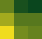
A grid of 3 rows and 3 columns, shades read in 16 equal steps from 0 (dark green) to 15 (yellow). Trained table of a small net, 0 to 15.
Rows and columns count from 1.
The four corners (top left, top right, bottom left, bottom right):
6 0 15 6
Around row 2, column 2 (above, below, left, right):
1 7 10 5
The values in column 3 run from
0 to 6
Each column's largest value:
15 7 6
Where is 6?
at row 1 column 1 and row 3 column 3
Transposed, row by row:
6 10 15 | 1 5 7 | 0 5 6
